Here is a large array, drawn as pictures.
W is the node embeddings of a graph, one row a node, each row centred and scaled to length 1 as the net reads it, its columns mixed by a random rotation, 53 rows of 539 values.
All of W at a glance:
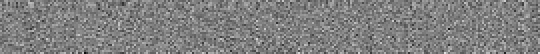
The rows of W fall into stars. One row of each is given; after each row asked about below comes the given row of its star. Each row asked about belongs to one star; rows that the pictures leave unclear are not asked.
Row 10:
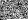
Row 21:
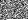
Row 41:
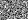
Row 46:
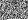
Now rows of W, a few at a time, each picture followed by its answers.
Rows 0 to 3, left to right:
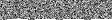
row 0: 46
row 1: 10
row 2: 41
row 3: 41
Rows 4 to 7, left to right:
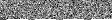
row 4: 41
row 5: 41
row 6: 46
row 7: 41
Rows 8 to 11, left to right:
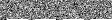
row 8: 41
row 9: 46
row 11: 46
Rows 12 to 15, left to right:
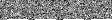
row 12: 10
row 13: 41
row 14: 41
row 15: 21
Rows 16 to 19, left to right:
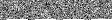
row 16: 41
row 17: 10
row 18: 46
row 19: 46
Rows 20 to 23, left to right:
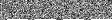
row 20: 21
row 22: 41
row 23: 10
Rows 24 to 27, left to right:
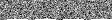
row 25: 46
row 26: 41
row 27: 46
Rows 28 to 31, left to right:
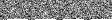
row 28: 10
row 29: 10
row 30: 41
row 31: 46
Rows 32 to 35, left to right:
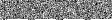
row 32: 46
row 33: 21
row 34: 10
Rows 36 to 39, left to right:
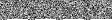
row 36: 46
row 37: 46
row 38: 21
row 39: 21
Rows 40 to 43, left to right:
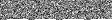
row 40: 21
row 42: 10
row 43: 46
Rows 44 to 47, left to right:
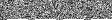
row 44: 10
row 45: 10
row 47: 41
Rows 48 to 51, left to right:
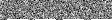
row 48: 41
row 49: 21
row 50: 21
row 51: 21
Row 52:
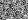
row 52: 41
